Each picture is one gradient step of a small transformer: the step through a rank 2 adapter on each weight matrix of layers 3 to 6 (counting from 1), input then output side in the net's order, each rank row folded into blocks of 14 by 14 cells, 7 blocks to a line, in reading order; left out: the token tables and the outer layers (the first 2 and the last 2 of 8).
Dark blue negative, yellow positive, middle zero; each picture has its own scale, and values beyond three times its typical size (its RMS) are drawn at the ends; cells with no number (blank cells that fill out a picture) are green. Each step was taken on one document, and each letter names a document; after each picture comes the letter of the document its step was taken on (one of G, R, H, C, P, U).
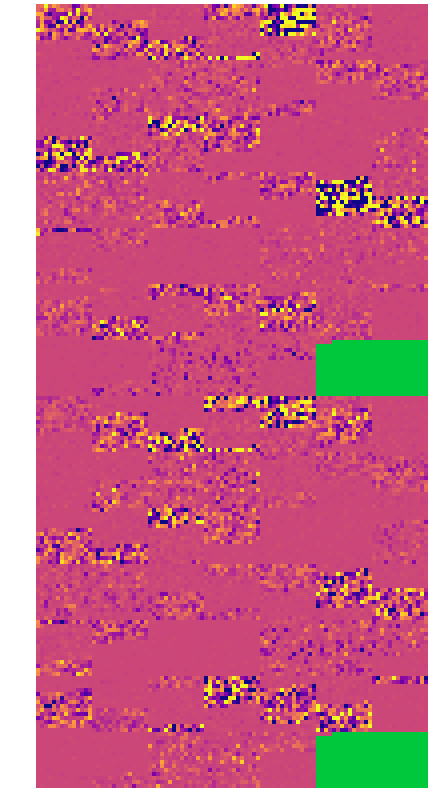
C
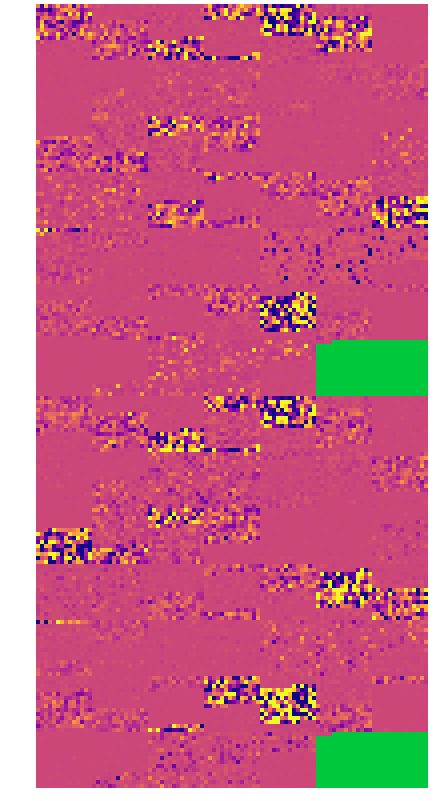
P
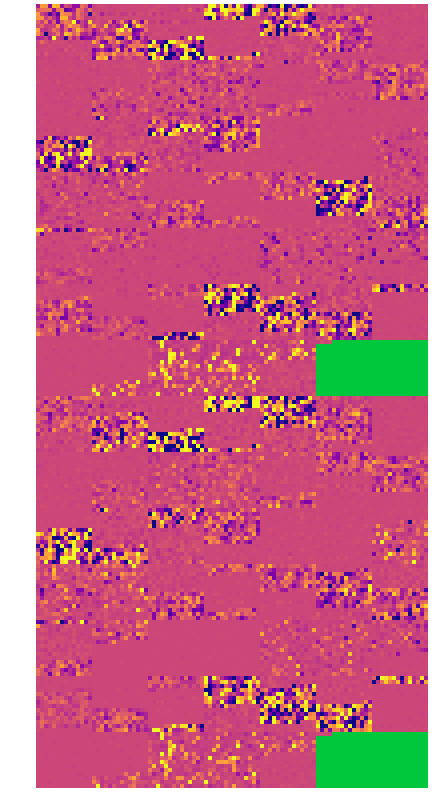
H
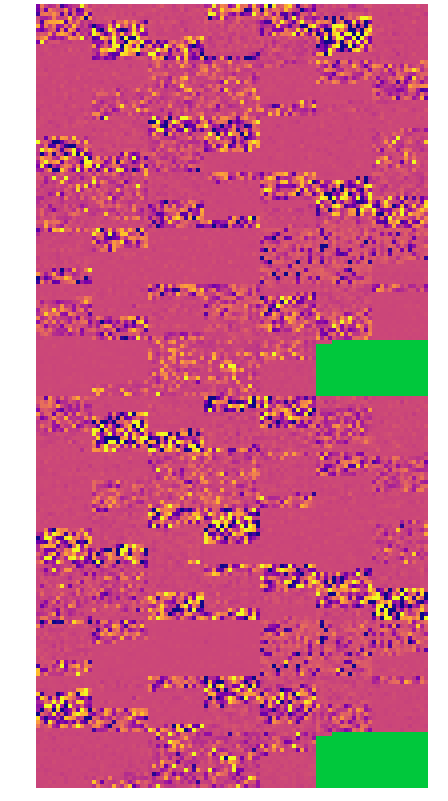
C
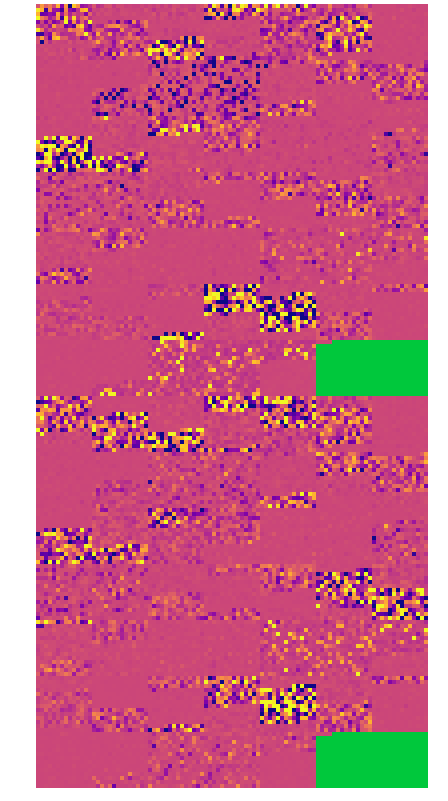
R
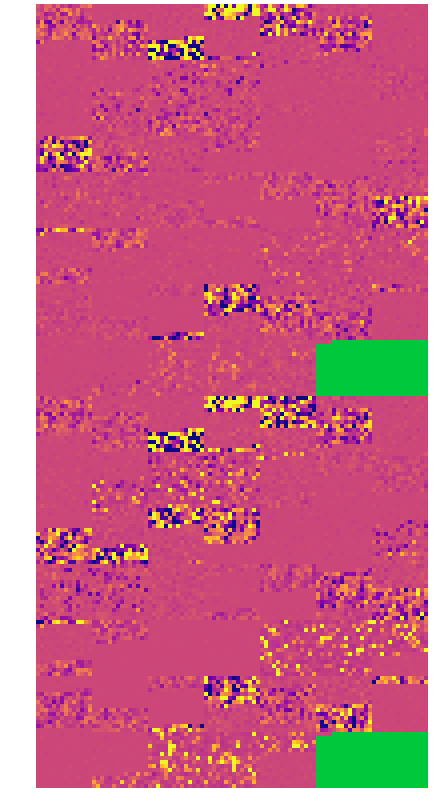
H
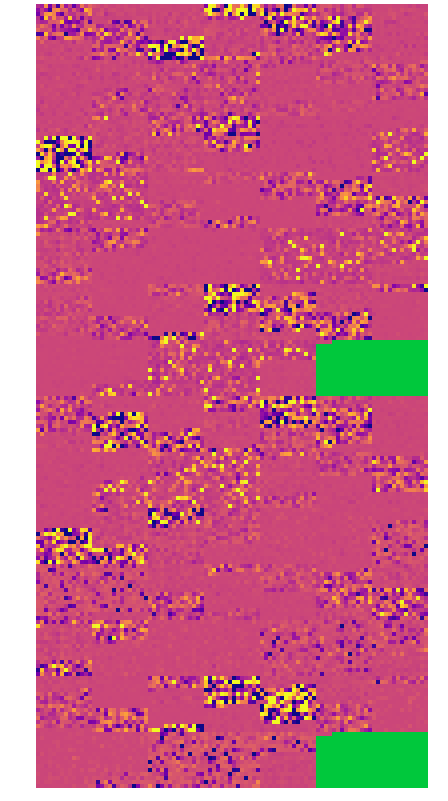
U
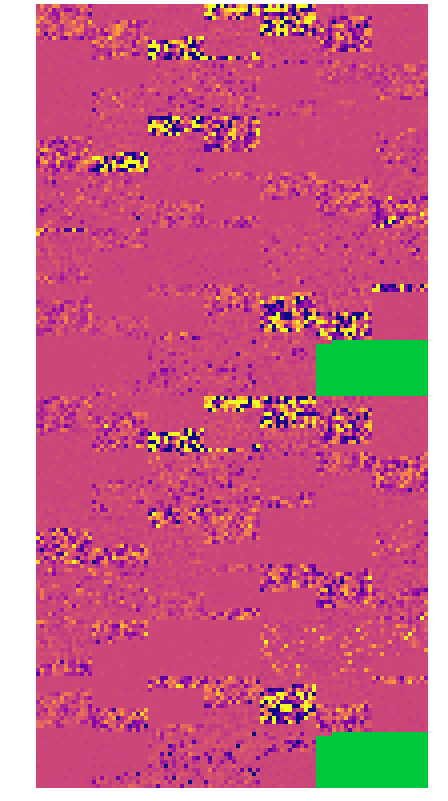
H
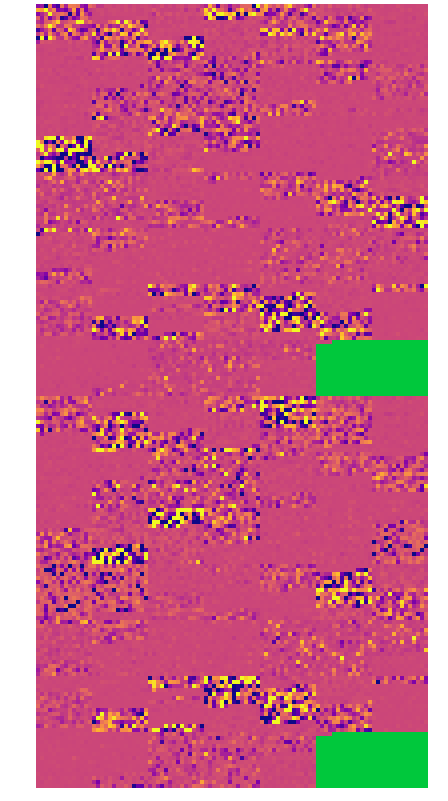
U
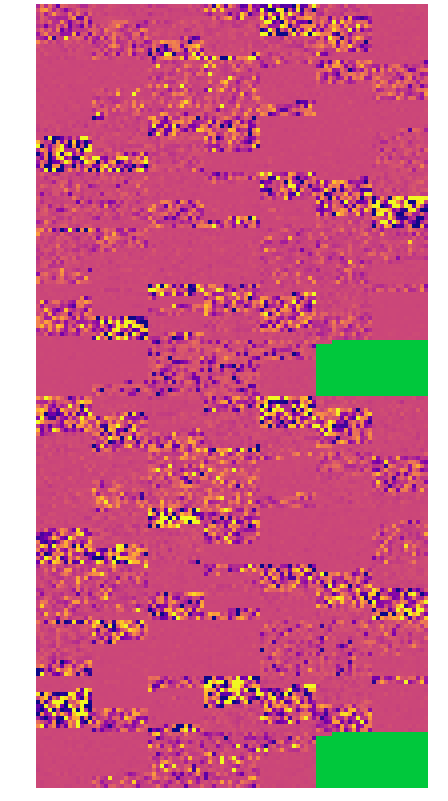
C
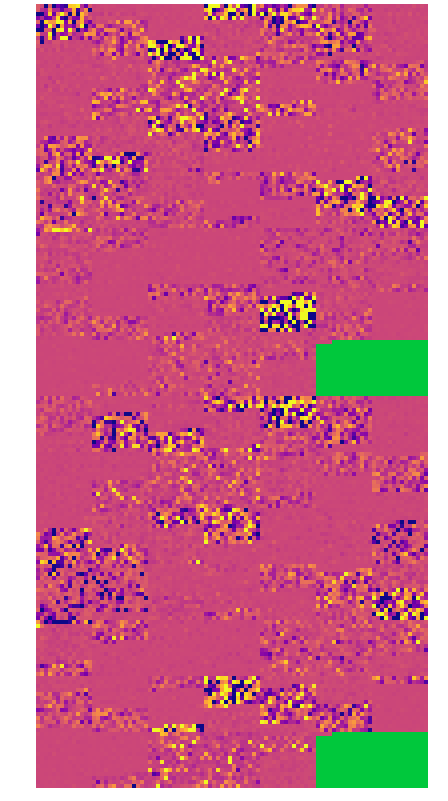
U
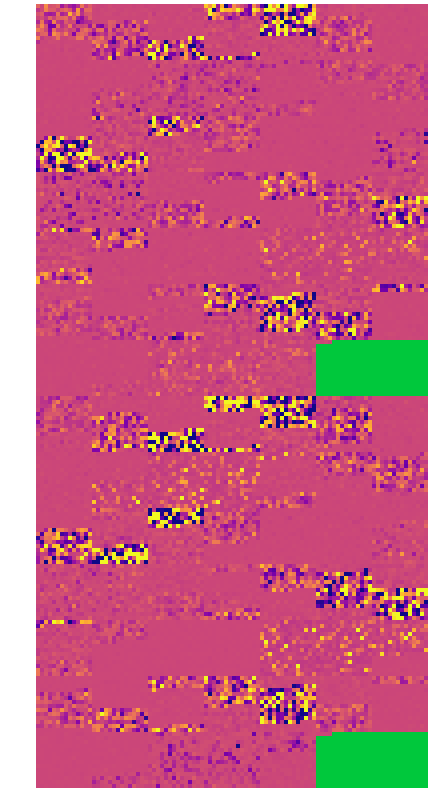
H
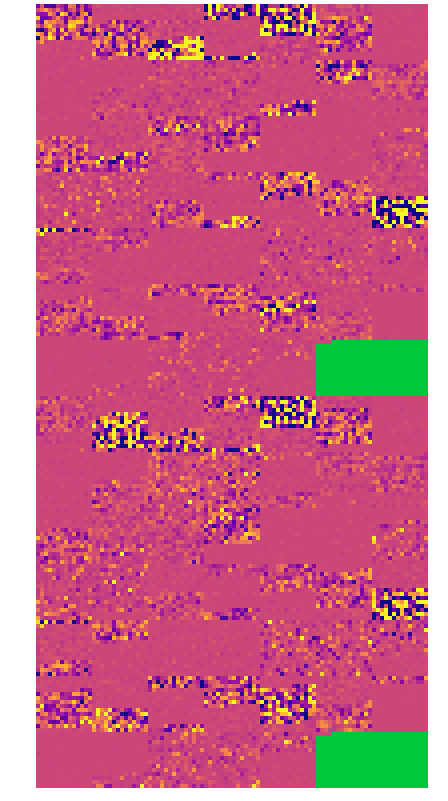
P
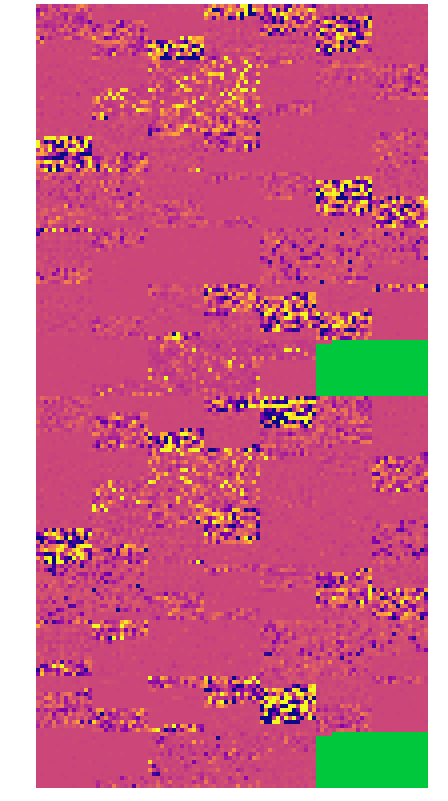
U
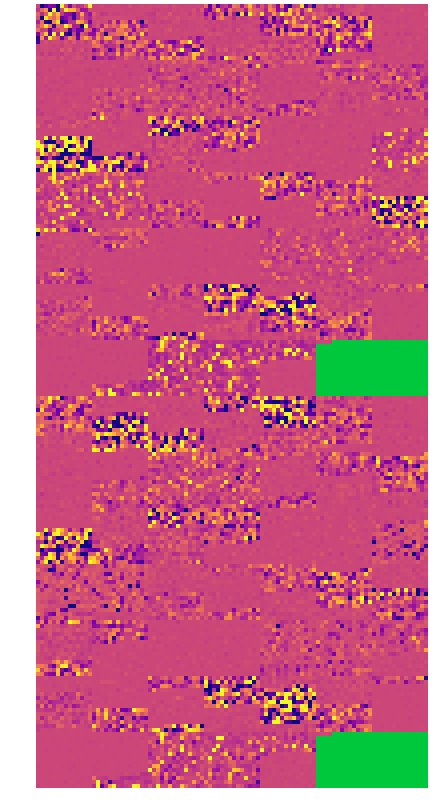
U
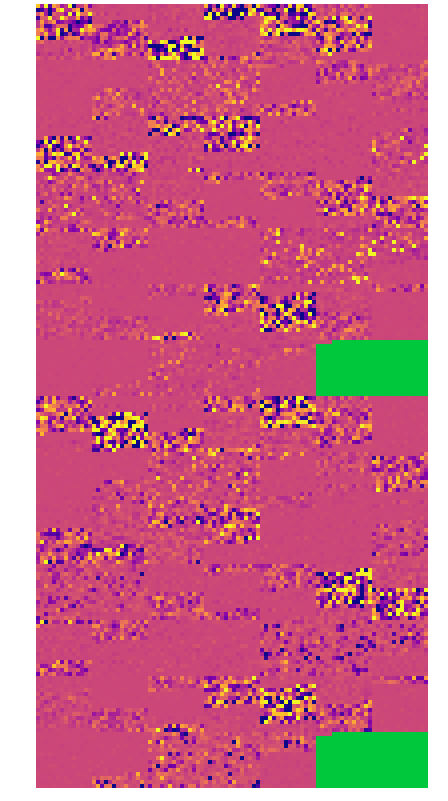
R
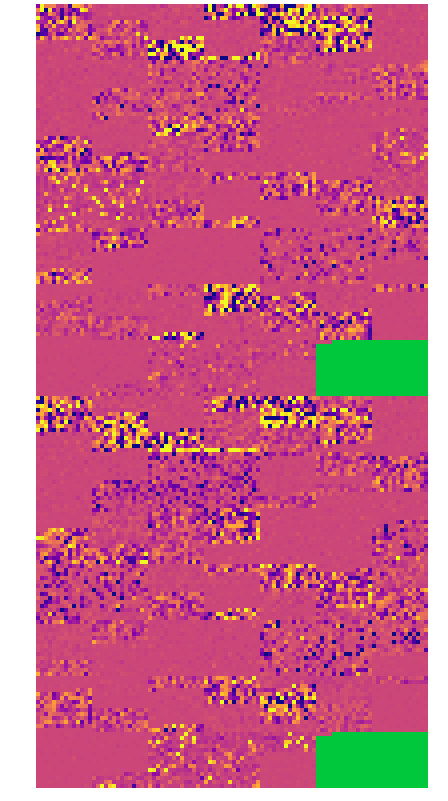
R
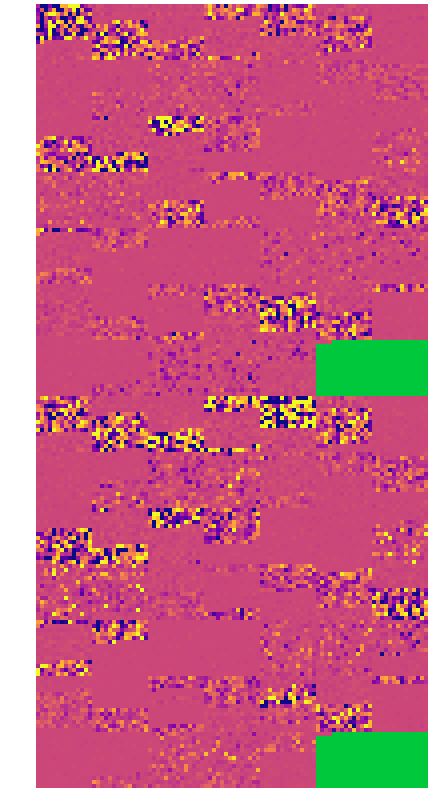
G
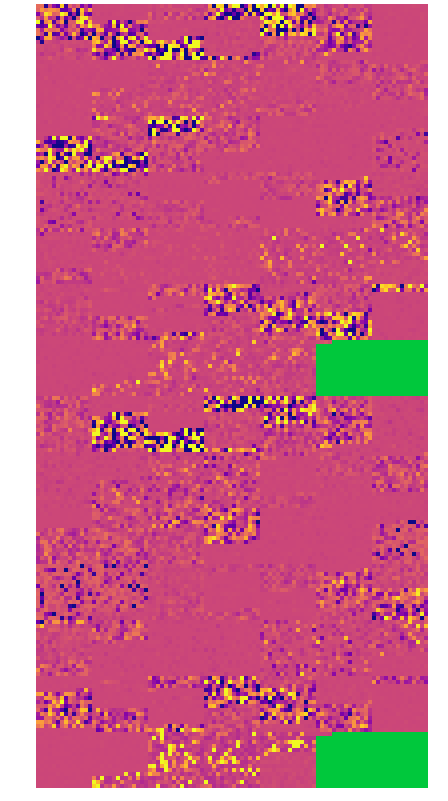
H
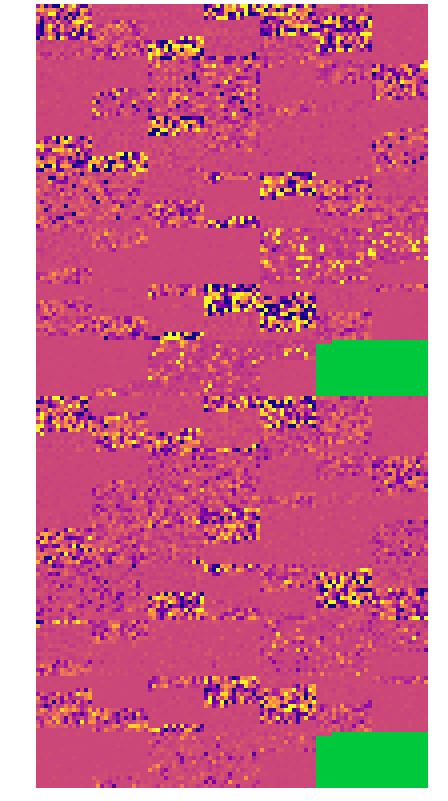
R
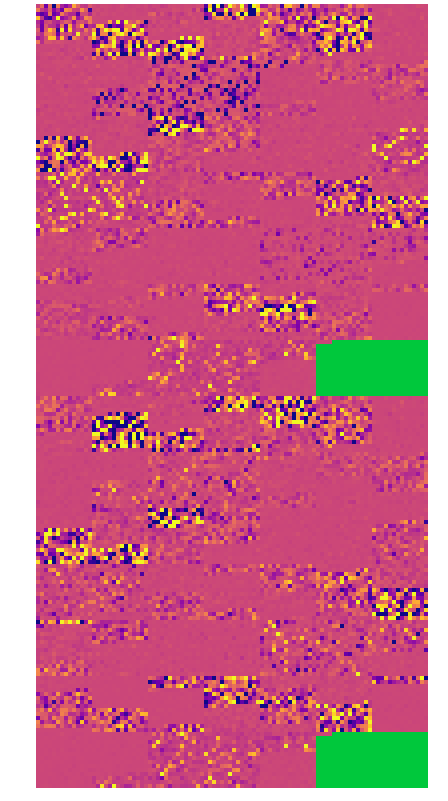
R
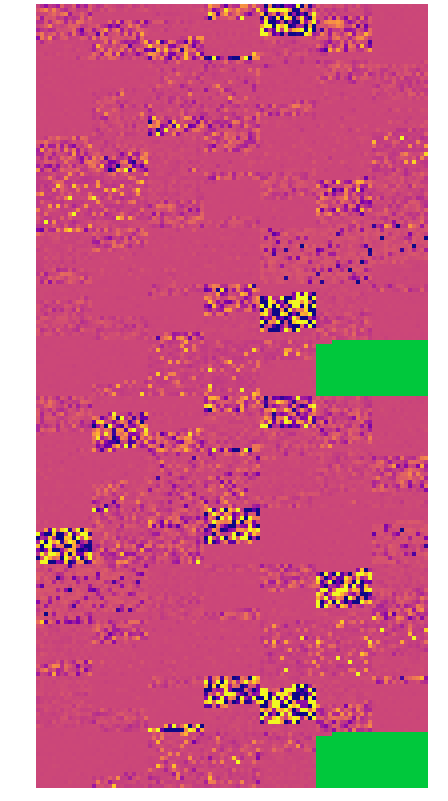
P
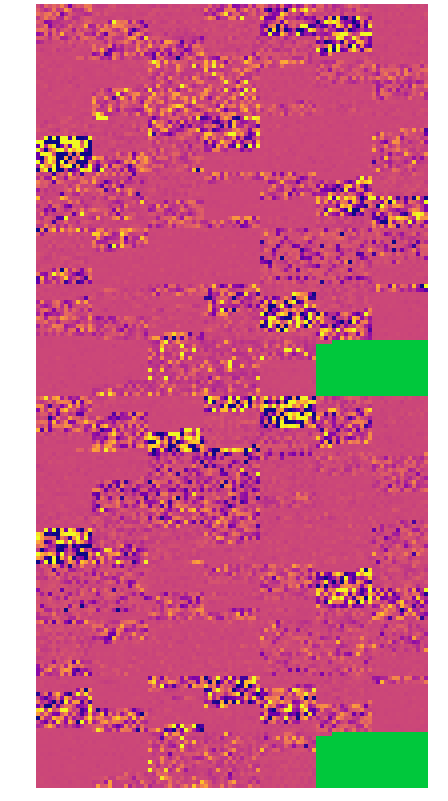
U
